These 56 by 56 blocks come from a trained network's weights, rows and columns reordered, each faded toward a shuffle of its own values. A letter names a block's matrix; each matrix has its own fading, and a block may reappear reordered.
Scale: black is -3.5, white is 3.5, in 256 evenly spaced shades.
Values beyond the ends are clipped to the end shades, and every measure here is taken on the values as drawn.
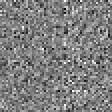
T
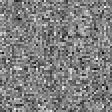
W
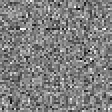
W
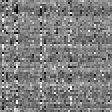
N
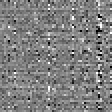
N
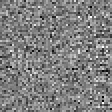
T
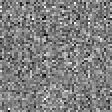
T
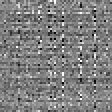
N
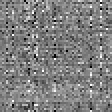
N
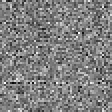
W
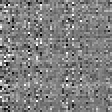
N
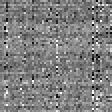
N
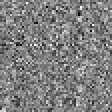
W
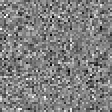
T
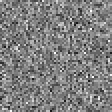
W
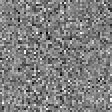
T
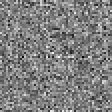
W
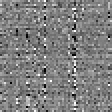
N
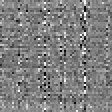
N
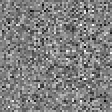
T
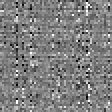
N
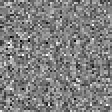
T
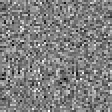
W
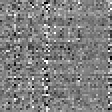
N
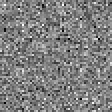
T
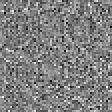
W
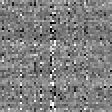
N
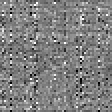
N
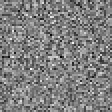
W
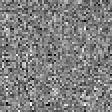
T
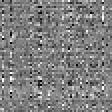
N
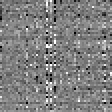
N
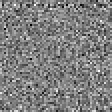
W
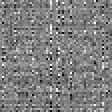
N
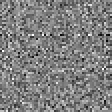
W
